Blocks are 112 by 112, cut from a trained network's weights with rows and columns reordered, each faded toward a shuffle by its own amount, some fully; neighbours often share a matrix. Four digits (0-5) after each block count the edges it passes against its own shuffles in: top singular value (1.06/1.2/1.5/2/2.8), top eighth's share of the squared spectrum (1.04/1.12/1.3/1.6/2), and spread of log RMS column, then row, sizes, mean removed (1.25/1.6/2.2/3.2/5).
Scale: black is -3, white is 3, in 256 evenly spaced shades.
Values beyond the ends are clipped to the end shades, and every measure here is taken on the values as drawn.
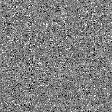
3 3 2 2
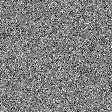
1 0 0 0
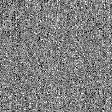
3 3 1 1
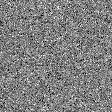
0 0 0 0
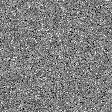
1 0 0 0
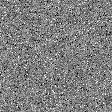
0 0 0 0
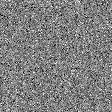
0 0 0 0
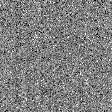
2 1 0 1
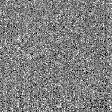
3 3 1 2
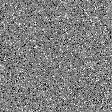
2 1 0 0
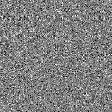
3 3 1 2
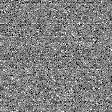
3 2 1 1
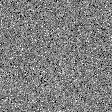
0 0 0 0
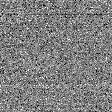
2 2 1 0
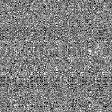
4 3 2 2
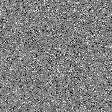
2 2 0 1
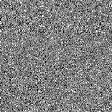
3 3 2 2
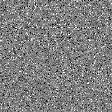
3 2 1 2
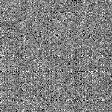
3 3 1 2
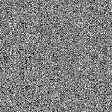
3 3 1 2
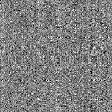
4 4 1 2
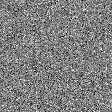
1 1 0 0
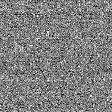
3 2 0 1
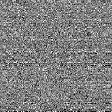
4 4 2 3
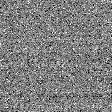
3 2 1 1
